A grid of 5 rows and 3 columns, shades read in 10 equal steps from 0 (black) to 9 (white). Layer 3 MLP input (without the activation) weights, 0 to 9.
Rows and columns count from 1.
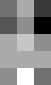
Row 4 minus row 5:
1 -3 2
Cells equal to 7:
1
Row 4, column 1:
6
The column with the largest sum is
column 2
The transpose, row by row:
4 3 6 6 5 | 6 5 7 6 9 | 2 0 5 6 4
